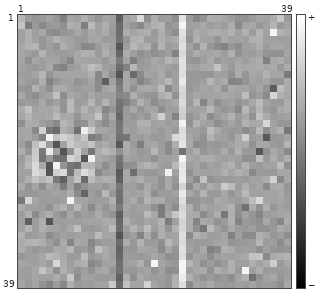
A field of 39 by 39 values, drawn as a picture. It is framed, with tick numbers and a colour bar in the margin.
Odd patch: rougher, in the middle left. Odd lines: columns 15 and 24. Histogram: heavy tails on both sides. Slope: none. Roughest part: middle left.
